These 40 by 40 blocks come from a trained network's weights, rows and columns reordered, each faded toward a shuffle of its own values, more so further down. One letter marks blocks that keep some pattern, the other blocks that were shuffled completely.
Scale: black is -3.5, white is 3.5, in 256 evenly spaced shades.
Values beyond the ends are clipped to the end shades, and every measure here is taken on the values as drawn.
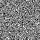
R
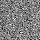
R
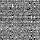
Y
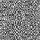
Y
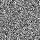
R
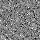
R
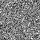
R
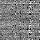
Y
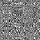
Y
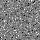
R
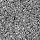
R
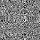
Y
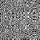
Y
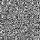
Y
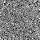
R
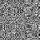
Y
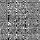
Y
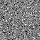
R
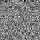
Y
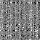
Y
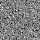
R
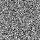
R
